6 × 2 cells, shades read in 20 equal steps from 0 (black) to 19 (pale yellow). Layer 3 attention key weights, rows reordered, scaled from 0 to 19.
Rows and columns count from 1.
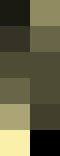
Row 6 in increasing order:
0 19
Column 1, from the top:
2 4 6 8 13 19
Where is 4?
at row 2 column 1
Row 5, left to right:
13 5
